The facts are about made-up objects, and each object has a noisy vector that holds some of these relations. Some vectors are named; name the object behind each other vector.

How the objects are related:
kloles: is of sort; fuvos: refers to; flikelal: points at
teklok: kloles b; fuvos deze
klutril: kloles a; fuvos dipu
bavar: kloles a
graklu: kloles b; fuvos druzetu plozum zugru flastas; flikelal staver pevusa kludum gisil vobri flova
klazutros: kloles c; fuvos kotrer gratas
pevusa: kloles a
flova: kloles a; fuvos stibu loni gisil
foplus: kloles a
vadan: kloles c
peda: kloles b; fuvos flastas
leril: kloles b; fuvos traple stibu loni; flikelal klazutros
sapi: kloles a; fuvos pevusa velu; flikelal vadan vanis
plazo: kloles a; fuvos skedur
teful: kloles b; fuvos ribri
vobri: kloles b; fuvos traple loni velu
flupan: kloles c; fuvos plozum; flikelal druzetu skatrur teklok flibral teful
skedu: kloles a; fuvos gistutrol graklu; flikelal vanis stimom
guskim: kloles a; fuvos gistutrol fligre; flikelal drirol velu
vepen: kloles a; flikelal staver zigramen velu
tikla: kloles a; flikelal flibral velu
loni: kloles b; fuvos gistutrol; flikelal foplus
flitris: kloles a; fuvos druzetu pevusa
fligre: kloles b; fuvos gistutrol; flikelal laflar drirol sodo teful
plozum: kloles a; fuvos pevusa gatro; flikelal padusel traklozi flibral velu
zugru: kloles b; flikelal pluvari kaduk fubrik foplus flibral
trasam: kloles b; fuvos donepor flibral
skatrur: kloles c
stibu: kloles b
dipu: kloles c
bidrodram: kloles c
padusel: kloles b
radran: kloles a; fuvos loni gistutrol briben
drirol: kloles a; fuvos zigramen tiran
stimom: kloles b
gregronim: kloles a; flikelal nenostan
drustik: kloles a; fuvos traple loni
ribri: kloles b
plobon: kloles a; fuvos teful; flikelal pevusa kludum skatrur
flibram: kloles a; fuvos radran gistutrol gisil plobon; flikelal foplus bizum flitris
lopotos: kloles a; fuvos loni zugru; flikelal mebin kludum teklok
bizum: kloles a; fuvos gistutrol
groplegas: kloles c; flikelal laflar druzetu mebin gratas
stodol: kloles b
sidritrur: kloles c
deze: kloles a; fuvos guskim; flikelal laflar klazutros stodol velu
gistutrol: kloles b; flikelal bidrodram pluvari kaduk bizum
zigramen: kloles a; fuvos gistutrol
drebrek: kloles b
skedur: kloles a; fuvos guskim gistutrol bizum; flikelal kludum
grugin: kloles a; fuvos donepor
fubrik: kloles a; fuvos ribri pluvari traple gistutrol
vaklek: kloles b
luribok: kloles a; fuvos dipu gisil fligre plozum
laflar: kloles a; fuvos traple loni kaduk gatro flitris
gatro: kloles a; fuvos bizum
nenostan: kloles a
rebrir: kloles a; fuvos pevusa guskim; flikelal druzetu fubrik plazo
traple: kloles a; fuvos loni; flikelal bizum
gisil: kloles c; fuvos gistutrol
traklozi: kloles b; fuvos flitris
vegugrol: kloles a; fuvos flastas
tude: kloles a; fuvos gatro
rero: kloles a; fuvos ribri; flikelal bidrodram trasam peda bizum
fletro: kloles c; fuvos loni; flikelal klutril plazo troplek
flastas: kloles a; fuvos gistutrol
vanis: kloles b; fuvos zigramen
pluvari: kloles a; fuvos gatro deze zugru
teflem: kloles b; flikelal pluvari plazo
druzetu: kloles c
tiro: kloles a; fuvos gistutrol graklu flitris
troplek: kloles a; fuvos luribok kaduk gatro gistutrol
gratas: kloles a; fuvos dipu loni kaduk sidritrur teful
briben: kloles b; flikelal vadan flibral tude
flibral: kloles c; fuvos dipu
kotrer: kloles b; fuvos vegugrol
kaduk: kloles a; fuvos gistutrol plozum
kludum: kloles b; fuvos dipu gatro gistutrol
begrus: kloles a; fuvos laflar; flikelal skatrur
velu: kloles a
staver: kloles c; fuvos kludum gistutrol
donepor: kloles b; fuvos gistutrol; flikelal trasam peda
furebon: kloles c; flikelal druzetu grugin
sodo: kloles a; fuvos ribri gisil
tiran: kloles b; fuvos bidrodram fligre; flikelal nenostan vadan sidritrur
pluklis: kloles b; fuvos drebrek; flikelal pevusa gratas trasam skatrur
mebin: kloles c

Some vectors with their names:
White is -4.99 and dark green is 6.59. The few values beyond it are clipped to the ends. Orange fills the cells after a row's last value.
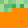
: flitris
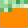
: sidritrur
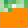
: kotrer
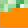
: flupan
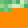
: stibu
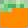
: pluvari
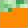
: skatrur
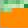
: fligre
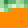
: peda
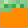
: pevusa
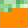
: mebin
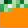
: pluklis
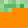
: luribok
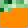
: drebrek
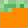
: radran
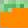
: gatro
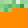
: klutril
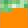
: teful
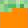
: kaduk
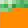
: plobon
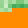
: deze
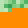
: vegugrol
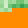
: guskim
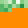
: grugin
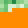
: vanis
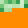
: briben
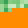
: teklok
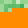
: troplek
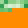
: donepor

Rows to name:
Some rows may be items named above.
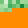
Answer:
velu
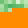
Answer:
plazo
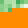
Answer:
gisil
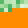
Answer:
druzetu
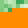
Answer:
skatrur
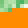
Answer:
staver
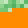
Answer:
nenostan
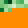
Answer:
drebrek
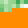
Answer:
vadan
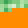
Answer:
traklozi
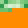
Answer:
donepor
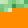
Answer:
gregronim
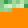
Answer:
loni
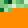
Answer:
drebrek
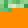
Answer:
kludum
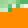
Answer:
klazutros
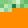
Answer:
flibram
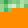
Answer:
vobri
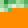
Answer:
peda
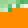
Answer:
klazutros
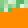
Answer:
groplegas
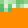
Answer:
flibral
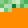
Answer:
rero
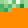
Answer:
grugin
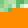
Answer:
staver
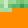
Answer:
vepen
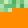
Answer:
zigramen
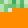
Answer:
drirol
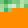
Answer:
traklozi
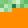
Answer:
flibram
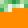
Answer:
tiran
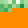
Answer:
grugin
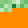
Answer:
flibram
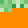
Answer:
bizum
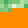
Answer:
teful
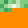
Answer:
trasam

